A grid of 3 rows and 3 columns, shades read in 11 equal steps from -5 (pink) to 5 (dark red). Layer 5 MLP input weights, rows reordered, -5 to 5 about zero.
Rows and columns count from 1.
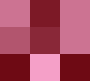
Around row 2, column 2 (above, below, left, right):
4 -5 0 -2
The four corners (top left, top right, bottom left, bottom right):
-2 -2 5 5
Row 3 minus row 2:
5 -8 7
